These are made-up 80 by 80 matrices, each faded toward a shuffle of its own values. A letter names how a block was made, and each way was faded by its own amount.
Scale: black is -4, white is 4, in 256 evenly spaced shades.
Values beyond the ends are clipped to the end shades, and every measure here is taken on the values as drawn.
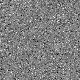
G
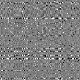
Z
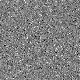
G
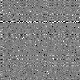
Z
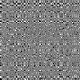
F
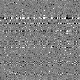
Z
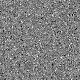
G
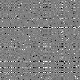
F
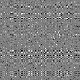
F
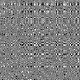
F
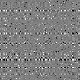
F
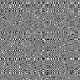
F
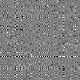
F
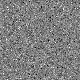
G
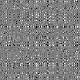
F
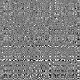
Z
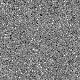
G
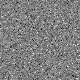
G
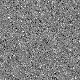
G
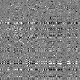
Z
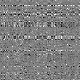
Z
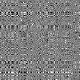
F
